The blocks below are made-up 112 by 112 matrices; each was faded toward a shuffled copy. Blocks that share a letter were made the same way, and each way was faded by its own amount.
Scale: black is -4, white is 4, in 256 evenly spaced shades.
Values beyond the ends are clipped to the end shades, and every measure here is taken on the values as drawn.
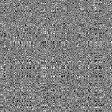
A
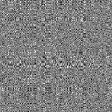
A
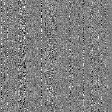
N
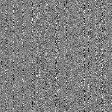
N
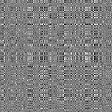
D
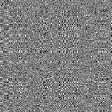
A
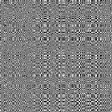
D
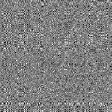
A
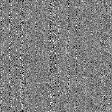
N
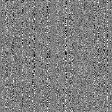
N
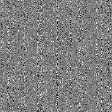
N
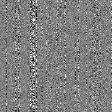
N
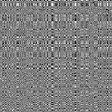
D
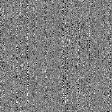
N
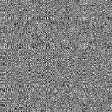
A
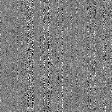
N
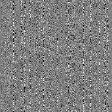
N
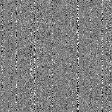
N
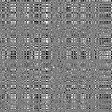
D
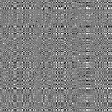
D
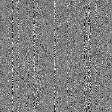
N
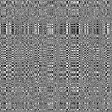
D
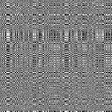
D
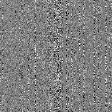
N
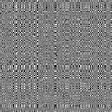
D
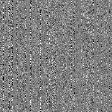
N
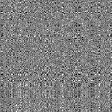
A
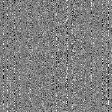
N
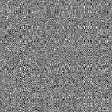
A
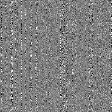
N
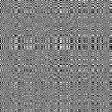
D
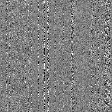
N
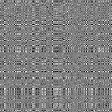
D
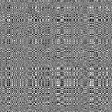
D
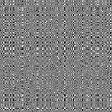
D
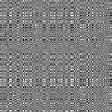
D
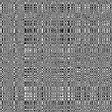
D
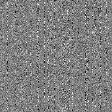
N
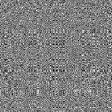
A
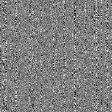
N
